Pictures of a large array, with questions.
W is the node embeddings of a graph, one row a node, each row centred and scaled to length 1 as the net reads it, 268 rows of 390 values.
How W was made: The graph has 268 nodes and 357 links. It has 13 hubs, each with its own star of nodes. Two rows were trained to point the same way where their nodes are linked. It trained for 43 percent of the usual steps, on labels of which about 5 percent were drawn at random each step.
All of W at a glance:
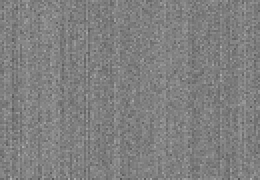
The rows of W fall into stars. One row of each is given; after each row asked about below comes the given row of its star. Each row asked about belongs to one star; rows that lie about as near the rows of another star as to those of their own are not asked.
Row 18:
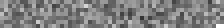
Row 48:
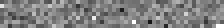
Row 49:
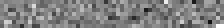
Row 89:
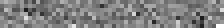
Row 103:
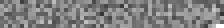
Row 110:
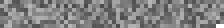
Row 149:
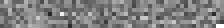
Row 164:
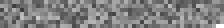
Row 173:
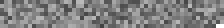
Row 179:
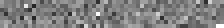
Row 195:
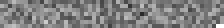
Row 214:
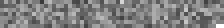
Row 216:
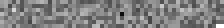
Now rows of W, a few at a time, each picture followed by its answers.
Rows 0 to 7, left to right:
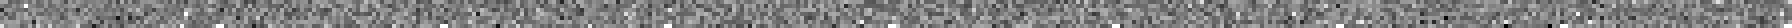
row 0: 179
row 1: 195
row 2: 18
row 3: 103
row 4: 173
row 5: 110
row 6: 149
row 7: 179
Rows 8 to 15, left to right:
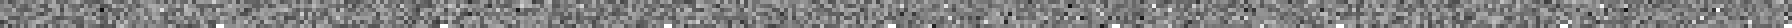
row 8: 48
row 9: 195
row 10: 179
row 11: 164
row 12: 164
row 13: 18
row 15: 49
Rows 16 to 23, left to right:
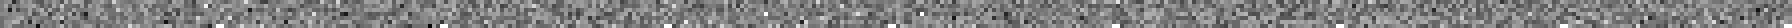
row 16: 110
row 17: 149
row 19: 216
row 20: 179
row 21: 164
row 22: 216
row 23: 89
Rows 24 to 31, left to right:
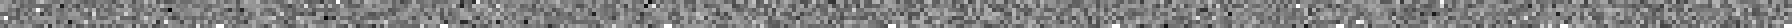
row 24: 216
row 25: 149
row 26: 110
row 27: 173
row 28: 18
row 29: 103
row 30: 149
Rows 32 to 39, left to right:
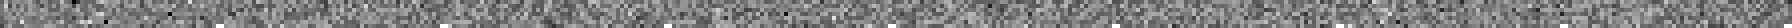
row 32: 164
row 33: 195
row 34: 173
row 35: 195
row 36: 48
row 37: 164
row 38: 214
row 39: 216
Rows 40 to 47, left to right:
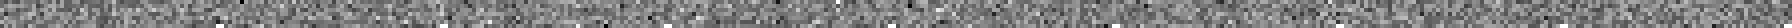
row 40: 48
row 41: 49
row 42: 164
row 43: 49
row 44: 110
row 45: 214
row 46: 89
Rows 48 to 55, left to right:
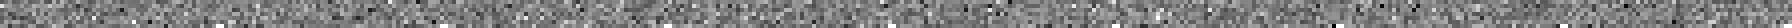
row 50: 89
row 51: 214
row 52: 103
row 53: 110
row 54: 195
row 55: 49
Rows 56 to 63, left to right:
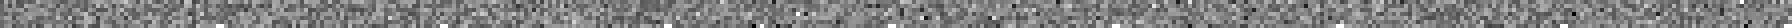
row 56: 164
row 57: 214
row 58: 103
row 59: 48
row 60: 89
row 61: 18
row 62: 110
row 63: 173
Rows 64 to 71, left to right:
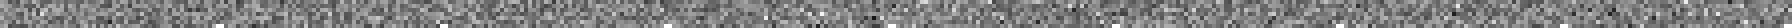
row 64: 49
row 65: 110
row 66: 89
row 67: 89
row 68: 214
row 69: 179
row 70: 173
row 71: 89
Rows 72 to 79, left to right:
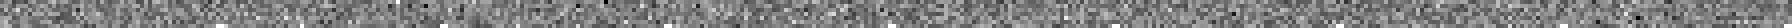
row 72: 18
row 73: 173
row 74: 195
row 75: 214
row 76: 48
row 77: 179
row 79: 195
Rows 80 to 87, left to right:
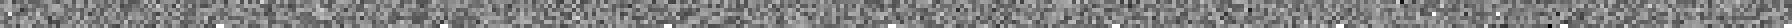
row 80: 173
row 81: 89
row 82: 216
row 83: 103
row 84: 214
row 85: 49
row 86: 149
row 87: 103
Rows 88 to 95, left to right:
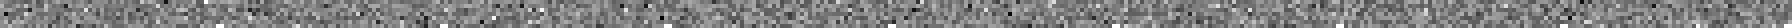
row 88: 179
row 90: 103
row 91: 149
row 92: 195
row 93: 103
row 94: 216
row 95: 164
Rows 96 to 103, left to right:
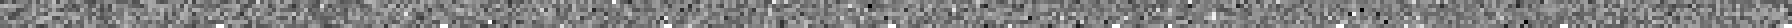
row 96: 48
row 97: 48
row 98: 49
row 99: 103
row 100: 49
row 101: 18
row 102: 173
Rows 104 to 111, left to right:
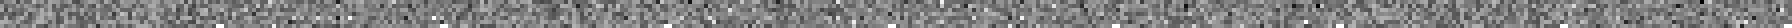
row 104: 214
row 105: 18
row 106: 48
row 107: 49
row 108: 18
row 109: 103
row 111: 195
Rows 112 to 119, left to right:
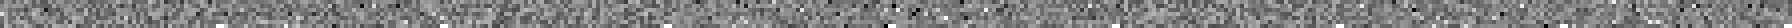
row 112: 216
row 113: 173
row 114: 214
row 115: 195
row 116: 195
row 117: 164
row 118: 48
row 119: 103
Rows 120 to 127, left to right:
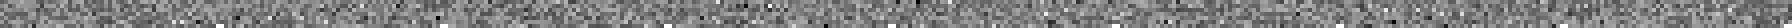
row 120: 149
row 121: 103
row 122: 195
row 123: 103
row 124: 216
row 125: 149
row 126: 110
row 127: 179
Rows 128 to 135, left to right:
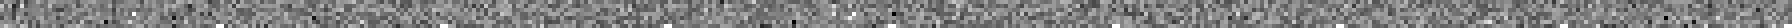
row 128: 214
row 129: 149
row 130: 89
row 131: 48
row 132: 89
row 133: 214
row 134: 216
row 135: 164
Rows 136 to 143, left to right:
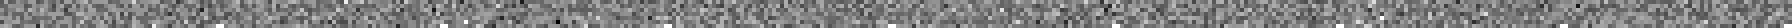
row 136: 18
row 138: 164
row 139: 216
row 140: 214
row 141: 89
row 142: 110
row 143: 216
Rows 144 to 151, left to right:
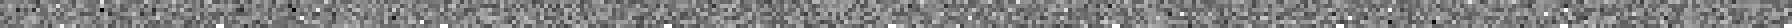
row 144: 173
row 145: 103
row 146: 216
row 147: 48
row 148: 214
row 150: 18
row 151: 103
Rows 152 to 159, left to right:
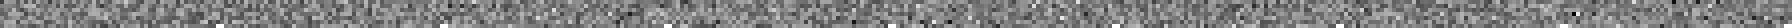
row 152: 110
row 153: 89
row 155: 110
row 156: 214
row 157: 110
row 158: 164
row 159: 179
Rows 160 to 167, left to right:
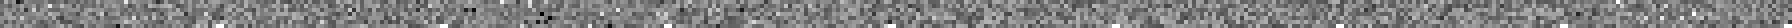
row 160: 164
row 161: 49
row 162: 149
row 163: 103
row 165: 195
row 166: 103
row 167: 48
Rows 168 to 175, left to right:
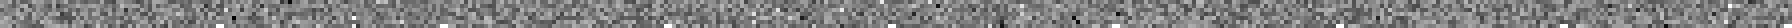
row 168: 195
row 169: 195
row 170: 89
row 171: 214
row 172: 48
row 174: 103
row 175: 216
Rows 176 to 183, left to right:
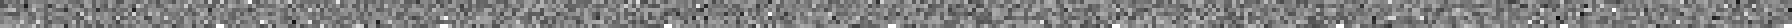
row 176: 214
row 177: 216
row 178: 173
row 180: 89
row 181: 179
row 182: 103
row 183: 18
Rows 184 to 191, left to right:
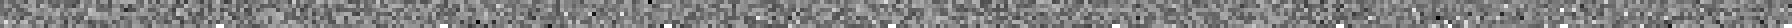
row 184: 18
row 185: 195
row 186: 110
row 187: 49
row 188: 149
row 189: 89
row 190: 48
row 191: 89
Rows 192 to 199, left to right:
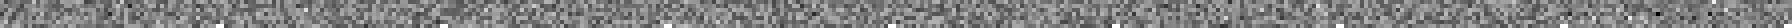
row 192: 179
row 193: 216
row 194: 18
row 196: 89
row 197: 164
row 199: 173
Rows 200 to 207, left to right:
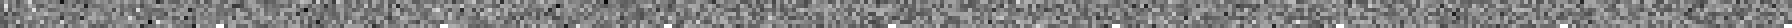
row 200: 164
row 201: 110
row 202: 195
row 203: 149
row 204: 214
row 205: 89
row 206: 173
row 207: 149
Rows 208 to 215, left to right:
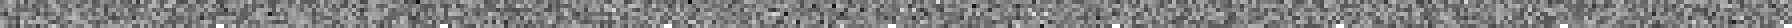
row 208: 89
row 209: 216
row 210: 49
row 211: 164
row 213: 49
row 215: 18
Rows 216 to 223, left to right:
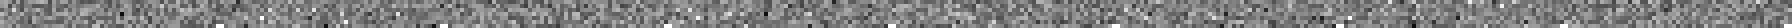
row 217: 110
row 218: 164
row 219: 89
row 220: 48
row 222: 18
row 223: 214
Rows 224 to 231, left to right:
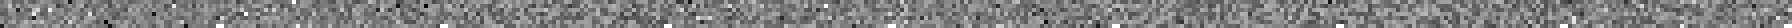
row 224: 173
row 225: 173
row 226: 89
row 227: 49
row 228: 89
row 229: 48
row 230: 18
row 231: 18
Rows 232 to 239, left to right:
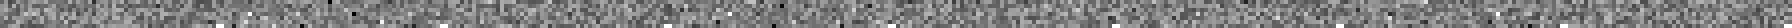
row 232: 103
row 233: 179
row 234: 216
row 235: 110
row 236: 103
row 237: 195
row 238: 149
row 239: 214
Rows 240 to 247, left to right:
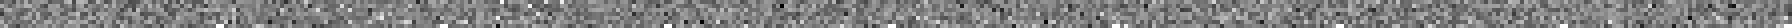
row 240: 173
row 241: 49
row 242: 149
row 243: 110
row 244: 164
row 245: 214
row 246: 49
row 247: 164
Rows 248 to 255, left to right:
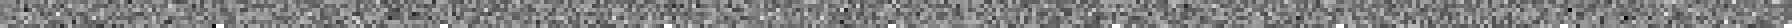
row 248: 89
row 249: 216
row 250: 195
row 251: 214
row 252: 179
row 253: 89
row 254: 195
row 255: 179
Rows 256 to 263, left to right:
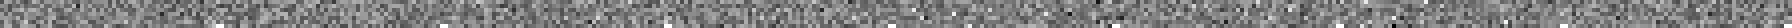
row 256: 18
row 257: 214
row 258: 214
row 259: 214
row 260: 89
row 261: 214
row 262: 149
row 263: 173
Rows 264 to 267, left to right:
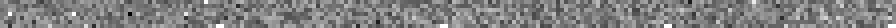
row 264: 179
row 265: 195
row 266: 110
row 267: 49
